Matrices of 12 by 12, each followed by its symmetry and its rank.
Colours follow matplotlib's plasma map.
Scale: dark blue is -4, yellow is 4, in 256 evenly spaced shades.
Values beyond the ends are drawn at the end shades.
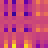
neither, rank one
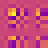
symmetric, rank one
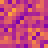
symmetric, full rank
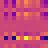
neither, rank one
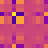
symmetric, rank one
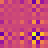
symmetric, rank one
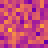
neither, full rank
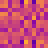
neither, rank two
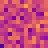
neither, full rank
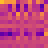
neither, rank two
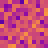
symmetric, full rank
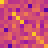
symmetric, full rank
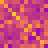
symmetric, full rank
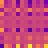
neither, rank one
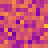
neither, full rank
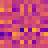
neither, rank two
